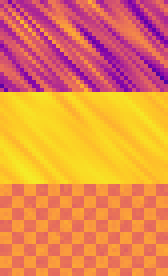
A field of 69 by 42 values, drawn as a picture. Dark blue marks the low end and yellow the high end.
The table splits into 3 rows of 1 panel. Panel 1,1: middling, slanting down to the right, strong in contrast. Panel 2,1: very high, slanting down to the right, faint in contrast. Panel 3,1: high, checkered.
